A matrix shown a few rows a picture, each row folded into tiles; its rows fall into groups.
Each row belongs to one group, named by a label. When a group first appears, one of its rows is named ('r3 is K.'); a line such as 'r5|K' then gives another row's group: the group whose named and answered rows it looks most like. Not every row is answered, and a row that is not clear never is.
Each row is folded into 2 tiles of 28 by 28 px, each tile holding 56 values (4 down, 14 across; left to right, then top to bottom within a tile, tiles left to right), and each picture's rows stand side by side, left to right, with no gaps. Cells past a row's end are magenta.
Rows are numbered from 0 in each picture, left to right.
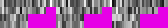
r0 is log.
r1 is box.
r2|box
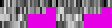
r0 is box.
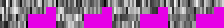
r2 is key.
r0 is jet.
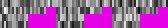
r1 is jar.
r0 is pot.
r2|jar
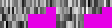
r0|pot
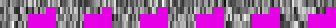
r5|key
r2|log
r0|jar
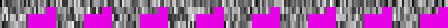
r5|log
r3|key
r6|box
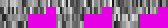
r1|box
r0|pot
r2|log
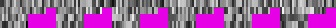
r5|key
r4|jar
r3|pot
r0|jet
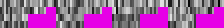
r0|jar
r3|jet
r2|jet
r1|pot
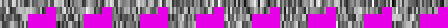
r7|box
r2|jet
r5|jet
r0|key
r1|key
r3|log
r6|key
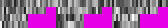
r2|log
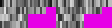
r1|pot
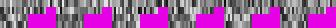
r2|jar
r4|log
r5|pot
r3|key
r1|jet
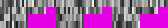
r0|jar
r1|pot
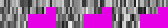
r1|key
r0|pot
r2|jar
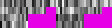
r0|log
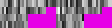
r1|log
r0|jar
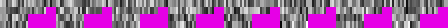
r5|log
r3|key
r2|jar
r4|key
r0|jar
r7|box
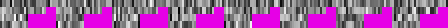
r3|jar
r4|log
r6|key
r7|jar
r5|box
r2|jet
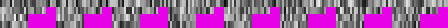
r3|jar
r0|box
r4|box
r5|jet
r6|pot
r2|jar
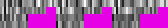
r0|jet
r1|jet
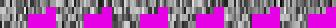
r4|box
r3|jar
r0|box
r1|jar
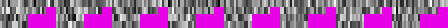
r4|pot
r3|box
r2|pot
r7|log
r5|box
